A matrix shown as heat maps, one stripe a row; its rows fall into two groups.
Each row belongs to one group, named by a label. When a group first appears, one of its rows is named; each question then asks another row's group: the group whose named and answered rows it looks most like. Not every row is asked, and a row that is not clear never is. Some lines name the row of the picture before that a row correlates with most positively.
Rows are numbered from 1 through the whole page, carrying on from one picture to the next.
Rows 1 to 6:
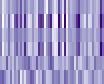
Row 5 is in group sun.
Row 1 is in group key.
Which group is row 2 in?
key
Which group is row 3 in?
key
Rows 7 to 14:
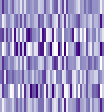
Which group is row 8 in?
key
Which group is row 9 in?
sun
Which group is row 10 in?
key
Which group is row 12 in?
sun
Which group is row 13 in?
sun
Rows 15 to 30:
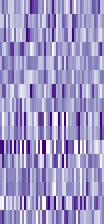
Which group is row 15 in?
sun
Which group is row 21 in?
sun
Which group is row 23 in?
key
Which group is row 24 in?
key
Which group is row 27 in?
sun
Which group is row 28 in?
sun
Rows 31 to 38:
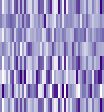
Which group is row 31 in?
key
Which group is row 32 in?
sun
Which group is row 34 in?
sun
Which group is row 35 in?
key
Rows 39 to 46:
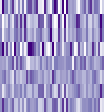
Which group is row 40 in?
key
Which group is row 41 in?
key
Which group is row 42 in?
sun
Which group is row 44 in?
sun
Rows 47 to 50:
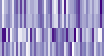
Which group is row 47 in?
key
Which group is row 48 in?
key
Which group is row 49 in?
sun
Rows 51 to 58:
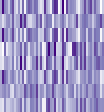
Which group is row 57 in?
sun
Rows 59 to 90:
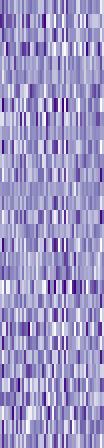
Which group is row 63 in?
key
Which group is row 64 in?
key
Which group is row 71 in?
key
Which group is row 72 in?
sun
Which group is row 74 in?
key
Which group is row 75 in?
sun
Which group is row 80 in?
key
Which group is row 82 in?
sun
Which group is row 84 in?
key
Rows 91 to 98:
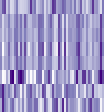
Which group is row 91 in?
sun
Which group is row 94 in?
key
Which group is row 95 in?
key
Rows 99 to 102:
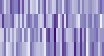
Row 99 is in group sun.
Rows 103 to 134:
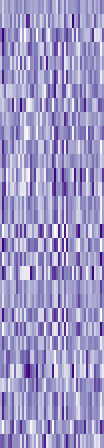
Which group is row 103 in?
key
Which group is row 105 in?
sun
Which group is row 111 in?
sun
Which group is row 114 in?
sun
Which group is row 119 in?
key
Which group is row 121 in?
key
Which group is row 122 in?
sun
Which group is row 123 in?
key
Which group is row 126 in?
key
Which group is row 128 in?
sun
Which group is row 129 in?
sun
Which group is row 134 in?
sun
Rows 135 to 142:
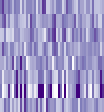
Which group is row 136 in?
sun
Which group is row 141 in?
key
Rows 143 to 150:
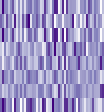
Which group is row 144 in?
sun
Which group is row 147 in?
key
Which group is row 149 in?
key
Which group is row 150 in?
sun
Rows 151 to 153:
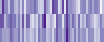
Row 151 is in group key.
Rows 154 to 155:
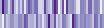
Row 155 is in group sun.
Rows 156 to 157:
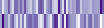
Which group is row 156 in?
key
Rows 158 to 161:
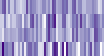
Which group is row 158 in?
sun
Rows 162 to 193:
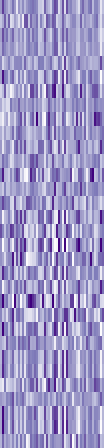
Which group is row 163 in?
sun
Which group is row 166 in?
key
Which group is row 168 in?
sun
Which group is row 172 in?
key
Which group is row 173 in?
sun
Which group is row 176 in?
sun
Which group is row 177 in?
key
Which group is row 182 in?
key
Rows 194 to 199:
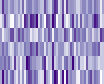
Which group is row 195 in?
sun
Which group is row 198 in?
sun
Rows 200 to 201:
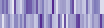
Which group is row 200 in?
sun
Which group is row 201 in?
key
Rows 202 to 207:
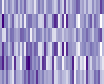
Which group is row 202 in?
key
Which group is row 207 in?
sun
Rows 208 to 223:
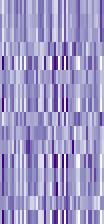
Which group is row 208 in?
key
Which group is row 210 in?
key
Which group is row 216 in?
key
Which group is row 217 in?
sun
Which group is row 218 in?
sun
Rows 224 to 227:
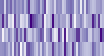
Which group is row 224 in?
sun
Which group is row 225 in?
sun
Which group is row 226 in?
key
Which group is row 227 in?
sun
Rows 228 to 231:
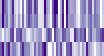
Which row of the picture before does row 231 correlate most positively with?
224
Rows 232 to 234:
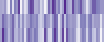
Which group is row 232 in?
sun
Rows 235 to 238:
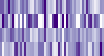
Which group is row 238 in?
key
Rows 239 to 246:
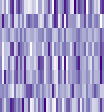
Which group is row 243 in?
key
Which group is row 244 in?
key
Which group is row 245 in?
sun
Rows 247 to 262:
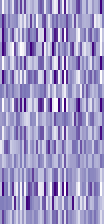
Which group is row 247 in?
key
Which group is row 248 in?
sun
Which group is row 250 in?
sun
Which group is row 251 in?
key
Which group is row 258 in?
key
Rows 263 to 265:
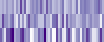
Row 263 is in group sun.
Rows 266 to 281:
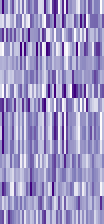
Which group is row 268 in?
sun
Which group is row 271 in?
sun
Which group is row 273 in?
sun
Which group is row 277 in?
sun
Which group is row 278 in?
sun
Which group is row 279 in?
sun
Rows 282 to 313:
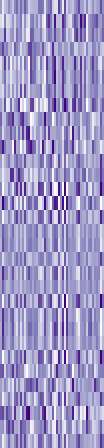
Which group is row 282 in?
key
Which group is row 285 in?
sun
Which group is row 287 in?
sun
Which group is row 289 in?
sun
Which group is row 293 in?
key
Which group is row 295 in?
key
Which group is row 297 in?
key
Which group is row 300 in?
key
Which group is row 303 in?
key
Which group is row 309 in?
sun
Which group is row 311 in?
sun
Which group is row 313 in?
key
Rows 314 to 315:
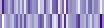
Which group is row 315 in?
key
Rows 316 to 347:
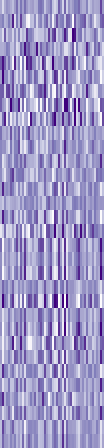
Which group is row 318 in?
sun
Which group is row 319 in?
sun
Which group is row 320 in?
sun
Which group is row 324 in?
sun
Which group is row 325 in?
sun
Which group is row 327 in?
key
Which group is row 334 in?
key
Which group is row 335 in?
key
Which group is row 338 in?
key
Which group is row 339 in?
key
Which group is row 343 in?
key
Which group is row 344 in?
sun
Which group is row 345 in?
key
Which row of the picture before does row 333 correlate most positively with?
315
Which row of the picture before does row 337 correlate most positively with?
314
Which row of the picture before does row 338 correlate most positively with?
315
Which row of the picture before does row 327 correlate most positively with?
315
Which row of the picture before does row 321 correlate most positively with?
314
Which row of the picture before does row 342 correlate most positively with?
314
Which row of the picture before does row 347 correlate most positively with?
314
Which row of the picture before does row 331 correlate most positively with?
314
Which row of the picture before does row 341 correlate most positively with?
315
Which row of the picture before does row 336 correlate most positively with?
314
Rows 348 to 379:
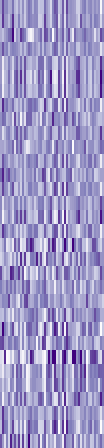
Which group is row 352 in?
key
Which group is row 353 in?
key
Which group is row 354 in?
key
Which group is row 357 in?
key
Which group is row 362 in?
key
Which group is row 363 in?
key
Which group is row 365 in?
sun
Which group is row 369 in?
sun
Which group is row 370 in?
sun
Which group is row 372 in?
sun
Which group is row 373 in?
sun
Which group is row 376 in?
key
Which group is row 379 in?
sun
